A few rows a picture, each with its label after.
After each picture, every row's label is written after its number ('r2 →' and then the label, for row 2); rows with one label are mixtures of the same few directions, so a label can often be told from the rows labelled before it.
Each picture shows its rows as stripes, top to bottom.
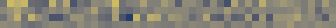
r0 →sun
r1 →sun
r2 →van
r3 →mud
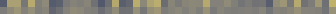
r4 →van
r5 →van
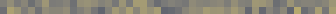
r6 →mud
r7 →van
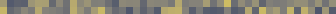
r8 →sun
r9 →van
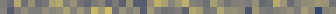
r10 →mud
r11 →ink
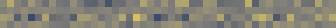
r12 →ink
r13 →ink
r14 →mud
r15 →van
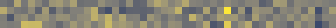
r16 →mud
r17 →sun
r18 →ink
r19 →mud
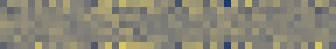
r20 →sun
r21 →ink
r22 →ink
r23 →sun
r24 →van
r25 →mud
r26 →sun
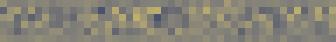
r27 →sun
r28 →van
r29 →mud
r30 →mud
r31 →ink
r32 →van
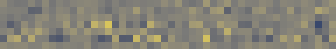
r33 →sun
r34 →mud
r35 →ink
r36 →ink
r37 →mud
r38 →van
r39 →ink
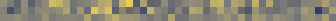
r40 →van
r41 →ink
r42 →ink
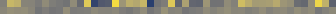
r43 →ink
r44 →sun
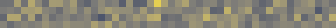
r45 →mud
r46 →mud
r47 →van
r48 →ink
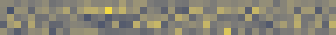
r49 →mud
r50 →ink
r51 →ink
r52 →van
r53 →sun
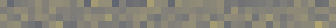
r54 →ink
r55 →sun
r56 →mud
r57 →mud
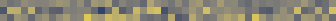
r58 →ink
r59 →van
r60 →ink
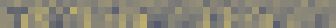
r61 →sun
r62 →sun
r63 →mud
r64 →mud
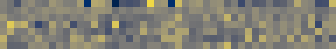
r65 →ink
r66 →ink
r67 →sun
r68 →sun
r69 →ink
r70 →van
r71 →sun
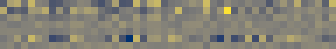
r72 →van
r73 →sun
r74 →van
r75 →sun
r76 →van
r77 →van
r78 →van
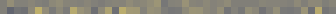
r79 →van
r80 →sun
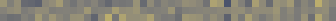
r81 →mud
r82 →ink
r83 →sun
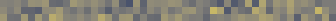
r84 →van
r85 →mud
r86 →van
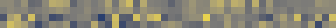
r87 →van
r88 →van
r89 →van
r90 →sun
